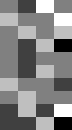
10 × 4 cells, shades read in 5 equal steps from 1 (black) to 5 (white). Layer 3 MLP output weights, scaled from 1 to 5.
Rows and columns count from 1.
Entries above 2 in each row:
3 4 4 2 3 3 3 4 2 1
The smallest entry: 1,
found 2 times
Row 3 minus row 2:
-1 1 0 -1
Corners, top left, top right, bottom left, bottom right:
3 3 2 1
